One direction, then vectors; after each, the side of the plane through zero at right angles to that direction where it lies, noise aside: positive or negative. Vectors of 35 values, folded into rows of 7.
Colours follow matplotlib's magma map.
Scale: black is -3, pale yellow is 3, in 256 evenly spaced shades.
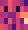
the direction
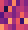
positive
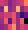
negative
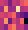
negative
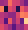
positive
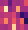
negative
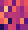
negative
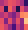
positive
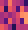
positive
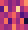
negative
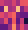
negative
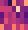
negative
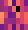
positive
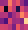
positive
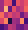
negative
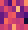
negative
